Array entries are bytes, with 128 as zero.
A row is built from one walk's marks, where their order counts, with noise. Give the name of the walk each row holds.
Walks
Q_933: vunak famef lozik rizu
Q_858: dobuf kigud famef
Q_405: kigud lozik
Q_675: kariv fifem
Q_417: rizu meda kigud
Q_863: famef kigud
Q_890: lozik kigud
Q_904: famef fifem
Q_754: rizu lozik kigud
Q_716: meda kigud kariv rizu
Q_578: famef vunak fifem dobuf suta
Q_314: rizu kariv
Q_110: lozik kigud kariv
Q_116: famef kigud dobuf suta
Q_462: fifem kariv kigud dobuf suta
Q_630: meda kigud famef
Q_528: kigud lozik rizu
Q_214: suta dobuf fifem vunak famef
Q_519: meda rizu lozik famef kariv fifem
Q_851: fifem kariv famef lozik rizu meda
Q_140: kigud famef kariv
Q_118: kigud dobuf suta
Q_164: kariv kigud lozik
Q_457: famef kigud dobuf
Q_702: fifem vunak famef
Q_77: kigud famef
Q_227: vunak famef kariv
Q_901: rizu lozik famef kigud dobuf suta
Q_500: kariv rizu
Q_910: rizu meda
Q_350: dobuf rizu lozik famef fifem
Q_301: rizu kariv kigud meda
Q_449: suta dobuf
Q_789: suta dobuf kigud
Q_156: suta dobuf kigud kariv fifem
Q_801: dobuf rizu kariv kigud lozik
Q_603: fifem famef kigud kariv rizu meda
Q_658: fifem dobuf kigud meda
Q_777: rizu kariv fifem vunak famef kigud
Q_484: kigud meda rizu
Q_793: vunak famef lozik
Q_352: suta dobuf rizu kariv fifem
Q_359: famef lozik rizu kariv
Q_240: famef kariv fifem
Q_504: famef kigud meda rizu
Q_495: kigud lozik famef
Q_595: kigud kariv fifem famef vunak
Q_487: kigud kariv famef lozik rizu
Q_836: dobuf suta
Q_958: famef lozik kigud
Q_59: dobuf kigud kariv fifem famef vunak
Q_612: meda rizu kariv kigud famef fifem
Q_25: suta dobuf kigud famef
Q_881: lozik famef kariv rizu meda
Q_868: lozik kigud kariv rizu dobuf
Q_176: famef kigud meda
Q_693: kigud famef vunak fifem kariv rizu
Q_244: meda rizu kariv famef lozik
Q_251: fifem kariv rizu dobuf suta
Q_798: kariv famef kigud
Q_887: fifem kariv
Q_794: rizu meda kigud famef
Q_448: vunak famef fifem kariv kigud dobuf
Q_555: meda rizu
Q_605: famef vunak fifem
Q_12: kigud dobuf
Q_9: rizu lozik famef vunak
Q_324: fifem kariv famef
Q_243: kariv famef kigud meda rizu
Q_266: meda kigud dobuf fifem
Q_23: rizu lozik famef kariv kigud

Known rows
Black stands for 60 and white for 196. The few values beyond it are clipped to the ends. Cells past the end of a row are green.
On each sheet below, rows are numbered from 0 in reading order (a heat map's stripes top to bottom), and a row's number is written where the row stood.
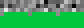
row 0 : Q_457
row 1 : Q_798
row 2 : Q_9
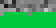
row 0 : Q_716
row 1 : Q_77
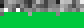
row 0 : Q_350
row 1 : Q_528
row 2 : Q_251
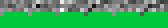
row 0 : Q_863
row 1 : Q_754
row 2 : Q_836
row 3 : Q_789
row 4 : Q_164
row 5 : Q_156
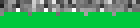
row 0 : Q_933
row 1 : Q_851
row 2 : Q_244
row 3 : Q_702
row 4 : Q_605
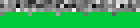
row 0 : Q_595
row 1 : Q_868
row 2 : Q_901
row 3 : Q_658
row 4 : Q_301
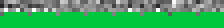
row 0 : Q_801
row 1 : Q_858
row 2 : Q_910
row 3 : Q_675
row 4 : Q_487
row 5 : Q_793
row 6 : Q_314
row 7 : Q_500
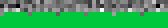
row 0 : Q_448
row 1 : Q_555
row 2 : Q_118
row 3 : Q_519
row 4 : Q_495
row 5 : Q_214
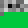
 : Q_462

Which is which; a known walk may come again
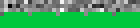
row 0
Q_462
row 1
Q_504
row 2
Q_836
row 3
Q_23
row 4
Q_449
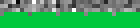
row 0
Q_243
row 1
Q_887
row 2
Q_933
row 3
Q_110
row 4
Q_140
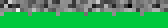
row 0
Q_901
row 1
Q_578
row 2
Q_359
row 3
Q_156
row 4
Q_693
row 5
Q_227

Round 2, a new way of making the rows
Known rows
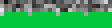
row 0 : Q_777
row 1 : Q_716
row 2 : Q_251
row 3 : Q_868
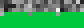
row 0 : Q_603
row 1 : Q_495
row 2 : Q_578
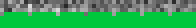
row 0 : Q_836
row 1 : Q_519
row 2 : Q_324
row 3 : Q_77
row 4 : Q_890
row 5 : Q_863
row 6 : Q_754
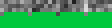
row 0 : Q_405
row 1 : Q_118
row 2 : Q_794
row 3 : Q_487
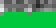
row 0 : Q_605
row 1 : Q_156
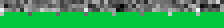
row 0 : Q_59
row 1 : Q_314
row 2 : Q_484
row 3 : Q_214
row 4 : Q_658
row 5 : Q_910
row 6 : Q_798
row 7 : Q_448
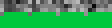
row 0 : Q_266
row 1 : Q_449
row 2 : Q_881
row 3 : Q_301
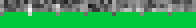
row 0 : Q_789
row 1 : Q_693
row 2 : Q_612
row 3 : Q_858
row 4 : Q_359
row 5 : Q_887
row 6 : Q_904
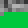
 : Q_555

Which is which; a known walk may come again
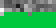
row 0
Q_595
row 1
Q_405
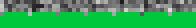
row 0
Q_528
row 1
Q_603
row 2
Q_630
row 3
Q_164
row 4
Q_675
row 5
Q_504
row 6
Q_702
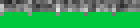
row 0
Q_612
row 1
Q_12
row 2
Q_240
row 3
Q_352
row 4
Q_156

